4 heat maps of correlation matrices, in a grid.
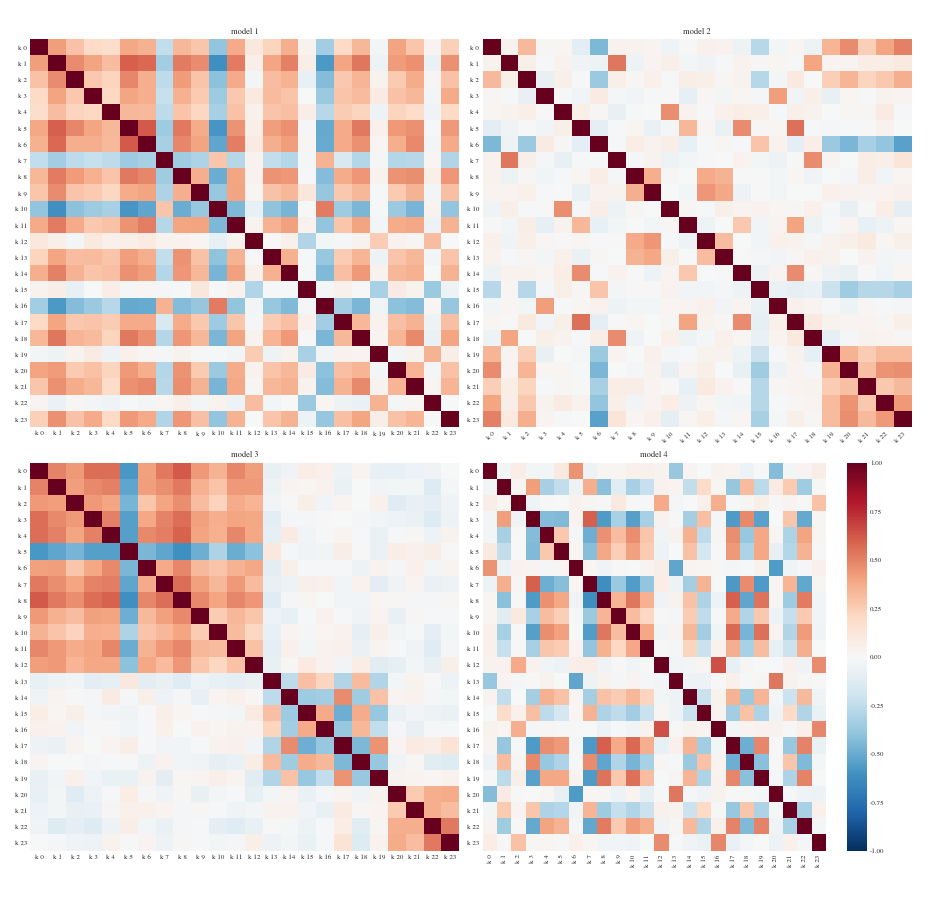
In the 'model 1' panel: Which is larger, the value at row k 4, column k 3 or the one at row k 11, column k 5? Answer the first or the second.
the second
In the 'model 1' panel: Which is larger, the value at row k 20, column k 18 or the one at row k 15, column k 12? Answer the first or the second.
the first
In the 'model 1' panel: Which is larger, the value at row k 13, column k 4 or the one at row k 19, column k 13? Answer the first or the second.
the first
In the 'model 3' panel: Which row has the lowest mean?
k 5
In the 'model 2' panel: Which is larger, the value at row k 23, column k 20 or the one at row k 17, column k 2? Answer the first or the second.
the first
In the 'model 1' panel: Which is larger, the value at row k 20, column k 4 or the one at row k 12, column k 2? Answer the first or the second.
the first
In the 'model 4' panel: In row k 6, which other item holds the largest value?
k 0
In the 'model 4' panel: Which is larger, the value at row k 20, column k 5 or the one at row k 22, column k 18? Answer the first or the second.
the first
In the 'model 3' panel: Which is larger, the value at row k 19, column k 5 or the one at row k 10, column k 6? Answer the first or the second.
the second
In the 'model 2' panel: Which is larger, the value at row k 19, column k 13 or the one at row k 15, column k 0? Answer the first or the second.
the first
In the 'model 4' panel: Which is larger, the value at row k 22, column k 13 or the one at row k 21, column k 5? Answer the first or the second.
the first
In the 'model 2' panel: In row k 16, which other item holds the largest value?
k 3
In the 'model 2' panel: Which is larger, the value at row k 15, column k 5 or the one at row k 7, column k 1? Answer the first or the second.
the second
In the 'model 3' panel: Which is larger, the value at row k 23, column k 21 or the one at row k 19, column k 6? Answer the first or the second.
the first
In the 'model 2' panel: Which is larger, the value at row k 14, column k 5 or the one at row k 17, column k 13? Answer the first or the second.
the first
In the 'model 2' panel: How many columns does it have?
24
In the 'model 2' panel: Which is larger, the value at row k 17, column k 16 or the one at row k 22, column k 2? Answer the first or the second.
the second
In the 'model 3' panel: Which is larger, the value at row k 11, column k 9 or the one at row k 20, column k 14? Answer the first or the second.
the first
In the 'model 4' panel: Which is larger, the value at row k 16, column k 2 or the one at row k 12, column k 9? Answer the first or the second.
the first
